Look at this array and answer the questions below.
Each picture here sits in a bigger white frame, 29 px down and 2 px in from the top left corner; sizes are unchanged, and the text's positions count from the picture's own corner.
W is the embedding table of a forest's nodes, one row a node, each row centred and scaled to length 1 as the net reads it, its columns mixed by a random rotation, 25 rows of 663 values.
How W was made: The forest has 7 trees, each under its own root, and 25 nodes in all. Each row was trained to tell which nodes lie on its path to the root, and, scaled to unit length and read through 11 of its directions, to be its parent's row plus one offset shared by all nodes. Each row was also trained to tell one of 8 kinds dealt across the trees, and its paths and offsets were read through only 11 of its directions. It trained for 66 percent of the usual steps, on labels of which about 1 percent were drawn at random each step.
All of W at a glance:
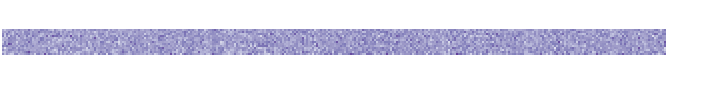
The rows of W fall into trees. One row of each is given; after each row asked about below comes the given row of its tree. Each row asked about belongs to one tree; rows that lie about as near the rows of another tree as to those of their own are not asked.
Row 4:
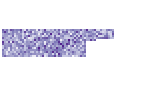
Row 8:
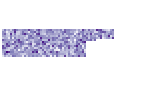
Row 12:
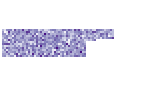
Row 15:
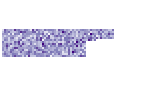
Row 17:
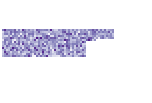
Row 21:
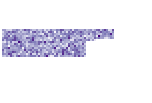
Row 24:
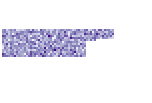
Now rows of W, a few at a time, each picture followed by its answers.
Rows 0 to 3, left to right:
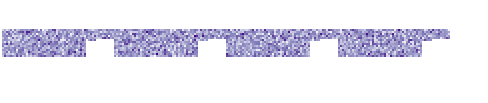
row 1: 8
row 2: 24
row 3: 12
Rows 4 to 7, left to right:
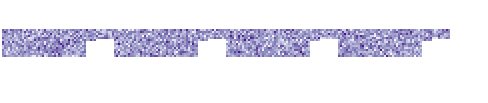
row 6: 21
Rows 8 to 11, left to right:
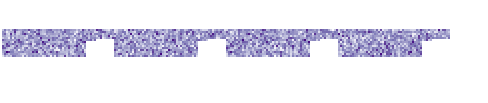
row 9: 12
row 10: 8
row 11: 15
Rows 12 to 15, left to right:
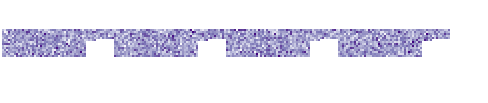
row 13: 12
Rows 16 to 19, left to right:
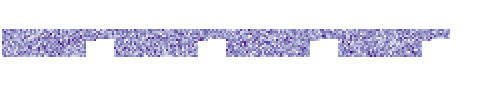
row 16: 4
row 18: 8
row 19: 21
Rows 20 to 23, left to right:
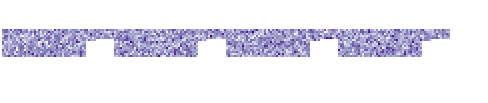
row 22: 4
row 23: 15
